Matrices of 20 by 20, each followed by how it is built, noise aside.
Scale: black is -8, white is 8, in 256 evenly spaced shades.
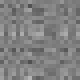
low rank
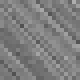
Toeplitz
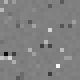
sparse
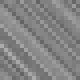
Toeplitz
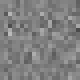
low rank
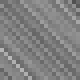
Toeplitz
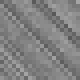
Toeplitz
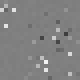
sparse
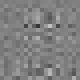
low rank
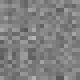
low rank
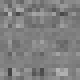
low rank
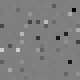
sparse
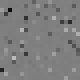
sparse
